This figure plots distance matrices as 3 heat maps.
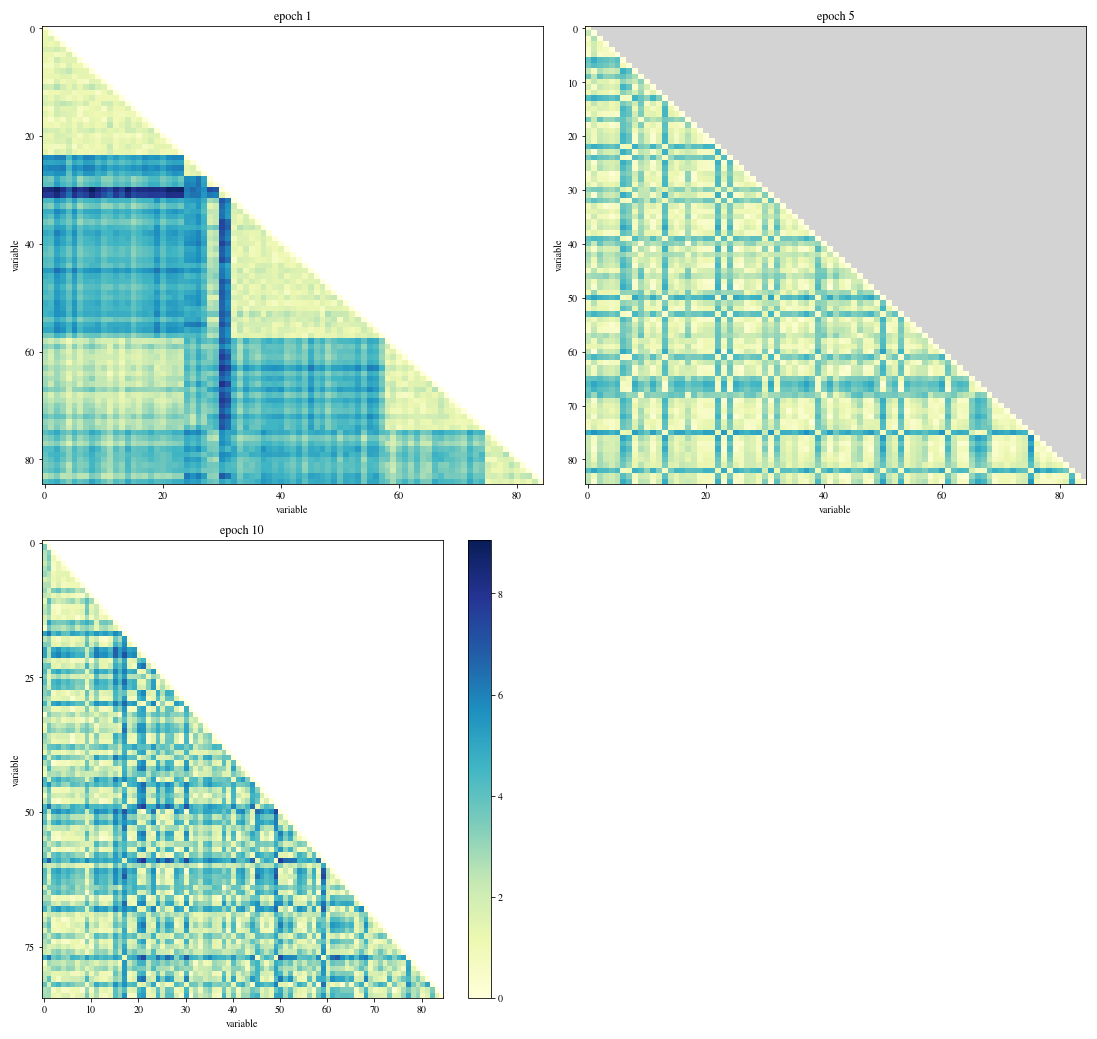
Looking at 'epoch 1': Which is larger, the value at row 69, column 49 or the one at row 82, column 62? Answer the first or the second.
the first
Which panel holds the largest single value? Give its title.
epoch 1
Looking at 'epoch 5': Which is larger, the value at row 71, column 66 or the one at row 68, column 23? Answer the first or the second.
the first
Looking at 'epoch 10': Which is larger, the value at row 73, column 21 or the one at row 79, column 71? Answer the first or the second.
the second
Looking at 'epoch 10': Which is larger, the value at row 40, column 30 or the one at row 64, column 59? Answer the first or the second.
the second
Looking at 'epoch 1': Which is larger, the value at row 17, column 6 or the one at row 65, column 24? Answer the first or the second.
the second
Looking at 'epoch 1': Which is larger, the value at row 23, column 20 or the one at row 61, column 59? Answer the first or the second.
the second
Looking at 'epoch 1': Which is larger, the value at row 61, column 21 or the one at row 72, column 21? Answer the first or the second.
the second
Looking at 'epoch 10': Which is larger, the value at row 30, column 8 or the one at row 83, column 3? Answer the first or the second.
the first
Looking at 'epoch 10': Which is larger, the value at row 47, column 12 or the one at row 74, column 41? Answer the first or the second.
the first
